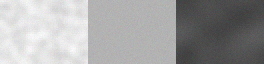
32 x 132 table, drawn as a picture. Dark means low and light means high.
It is made of 1 by 3 panels. Panel 1,1: very high, blotchy, faint in contrast. Panel 1,2: high, flat. Panel 1,3: low, smooth, faint in contrast.
